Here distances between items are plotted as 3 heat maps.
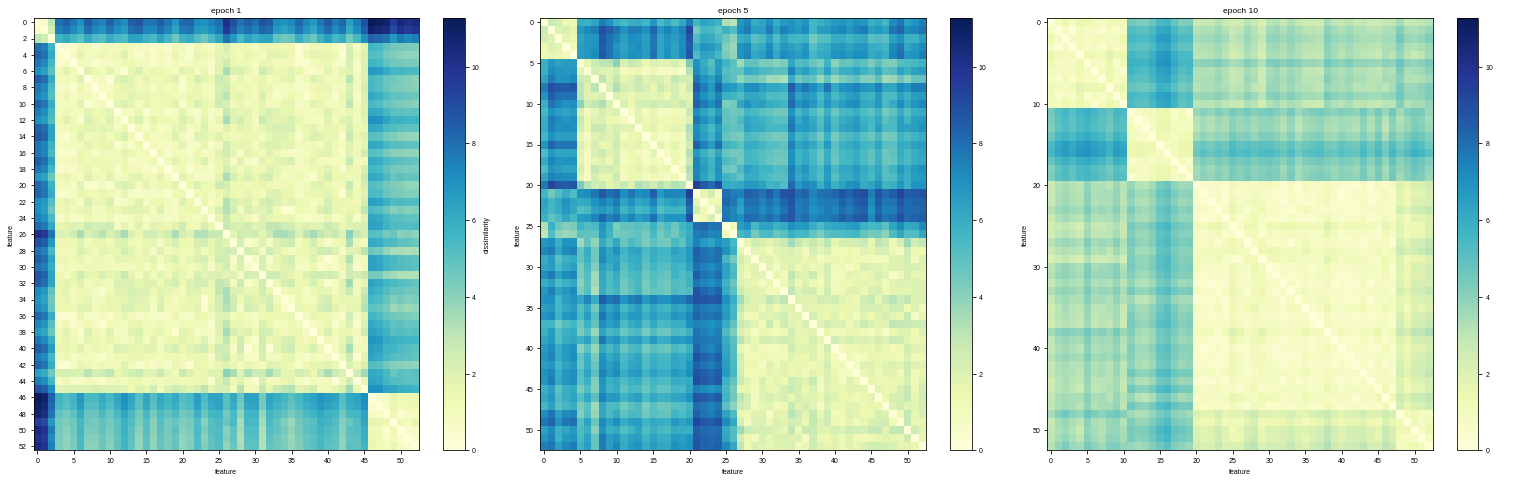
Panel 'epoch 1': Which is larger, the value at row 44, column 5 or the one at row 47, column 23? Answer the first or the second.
the second
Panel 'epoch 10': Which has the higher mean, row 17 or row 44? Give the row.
17
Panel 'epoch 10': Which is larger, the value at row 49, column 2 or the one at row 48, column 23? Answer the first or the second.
the first
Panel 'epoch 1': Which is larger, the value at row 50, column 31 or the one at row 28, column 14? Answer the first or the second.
the first
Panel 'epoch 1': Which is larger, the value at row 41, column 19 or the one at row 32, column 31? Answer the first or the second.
the second
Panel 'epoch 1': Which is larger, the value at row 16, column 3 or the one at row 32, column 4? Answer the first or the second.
the second
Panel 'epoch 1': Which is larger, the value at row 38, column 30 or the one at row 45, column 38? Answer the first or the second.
the second
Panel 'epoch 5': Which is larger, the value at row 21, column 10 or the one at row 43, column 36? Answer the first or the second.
the first
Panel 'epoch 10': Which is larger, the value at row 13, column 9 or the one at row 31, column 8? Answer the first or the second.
the first
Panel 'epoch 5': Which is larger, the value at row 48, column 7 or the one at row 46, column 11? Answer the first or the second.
the second
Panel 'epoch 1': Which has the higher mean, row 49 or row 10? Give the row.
49
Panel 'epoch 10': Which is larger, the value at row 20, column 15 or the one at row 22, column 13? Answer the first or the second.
the first
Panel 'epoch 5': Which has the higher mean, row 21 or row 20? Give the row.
21
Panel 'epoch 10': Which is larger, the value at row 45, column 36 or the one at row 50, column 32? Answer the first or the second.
the second
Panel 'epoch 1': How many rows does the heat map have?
53
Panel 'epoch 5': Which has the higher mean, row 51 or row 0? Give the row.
0
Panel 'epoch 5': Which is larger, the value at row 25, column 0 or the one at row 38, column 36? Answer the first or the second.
the first
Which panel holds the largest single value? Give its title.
epoch 1
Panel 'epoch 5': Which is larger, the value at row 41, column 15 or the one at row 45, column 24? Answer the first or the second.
the second
